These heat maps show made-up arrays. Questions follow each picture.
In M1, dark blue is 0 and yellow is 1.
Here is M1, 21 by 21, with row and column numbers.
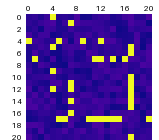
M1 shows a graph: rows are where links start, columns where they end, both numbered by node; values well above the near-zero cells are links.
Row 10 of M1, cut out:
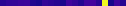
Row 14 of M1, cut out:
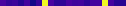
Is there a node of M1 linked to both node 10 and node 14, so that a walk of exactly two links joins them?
yes
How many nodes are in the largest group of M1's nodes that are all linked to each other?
2
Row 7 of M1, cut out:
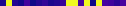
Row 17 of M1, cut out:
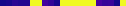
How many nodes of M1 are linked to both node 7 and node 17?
3
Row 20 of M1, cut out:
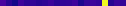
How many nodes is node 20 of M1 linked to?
1
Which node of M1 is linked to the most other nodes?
node 17
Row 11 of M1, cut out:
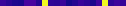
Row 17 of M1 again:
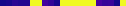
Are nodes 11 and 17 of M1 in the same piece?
yes
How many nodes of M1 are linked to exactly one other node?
9
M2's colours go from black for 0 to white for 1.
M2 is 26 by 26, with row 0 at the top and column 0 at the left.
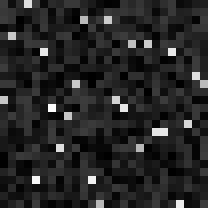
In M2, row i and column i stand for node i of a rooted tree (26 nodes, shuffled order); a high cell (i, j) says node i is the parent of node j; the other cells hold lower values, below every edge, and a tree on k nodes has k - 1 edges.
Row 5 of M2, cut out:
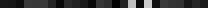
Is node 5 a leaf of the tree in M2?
no
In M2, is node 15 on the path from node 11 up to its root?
no
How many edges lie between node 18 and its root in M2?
4
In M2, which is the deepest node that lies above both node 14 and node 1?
25
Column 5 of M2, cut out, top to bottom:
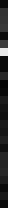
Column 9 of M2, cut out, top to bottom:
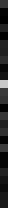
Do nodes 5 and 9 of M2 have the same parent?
no
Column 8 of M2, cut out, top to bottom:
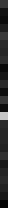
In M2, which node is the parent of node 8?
14
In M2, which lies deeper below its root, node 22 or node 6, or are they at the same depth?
node 22
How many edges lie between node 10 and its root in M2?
1
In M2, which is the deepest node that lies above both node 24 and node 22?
10
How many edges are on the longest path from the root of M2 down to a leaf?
5
